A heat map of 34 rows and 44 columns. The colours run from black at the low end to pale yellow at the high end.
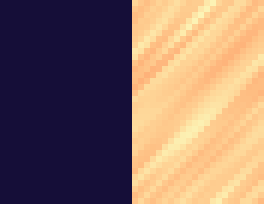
It is made of 1 by 2 panels. Panel 1,1: very low, flat. Panel 1,2: very high, slanting up to the right, faint in contrast.
